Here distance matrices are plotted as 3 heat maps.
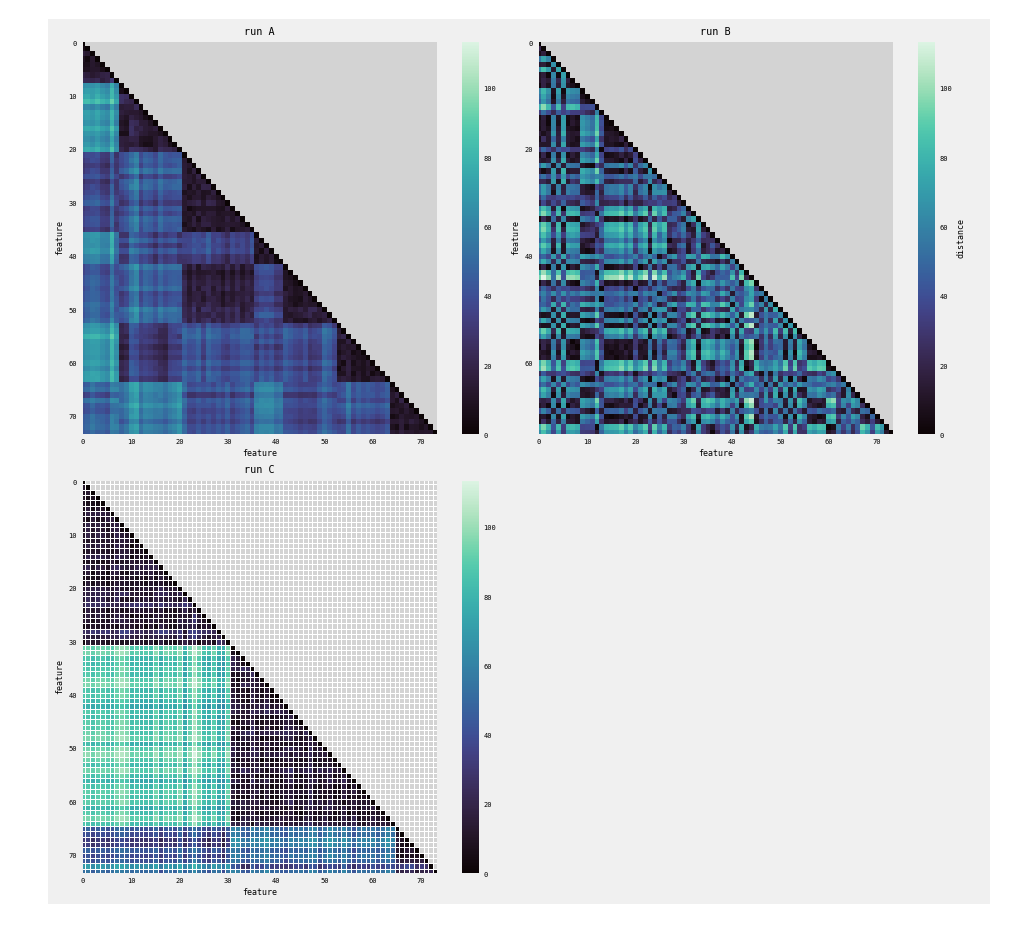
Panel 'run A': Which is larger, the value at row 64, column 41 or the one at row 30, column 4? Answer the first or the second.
the first
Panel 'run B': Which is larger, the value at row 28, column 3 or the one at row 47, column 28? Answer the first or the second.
the second
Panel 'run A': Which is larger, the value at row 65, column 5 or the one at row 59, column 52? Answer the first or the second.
the first
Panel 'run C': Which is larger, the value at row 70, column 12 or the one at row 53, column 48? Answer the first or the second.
the first
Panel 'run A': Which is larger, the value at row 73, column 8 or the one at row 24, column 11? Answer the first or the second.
the second
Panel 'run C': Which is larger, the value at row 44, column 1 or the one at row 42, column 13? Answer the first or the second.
the first
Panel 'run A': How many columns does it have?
74
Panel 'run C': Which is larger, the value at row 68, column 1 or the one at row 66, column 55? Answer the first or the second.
the second
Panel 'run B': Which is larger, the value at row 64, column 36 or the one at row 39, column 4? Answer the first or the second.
the second
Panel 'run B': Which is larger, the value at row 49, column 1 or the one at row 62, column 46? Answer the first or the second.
the first
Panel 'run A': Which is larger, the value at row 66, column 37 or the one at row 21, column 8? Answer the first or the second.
the first
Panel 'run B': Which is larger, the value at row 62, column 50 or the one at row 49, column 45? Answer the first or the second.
the second
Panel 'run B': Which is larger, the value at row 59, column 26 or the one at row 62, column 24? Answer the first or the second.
the second
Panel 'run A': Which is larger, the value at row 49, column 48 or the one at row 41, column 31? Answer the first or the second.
the second
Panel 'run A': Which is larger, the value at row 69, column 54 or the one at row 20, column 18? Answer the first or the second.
the first
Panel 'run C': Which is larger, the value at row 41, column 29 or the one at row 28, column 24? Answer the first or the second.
the first
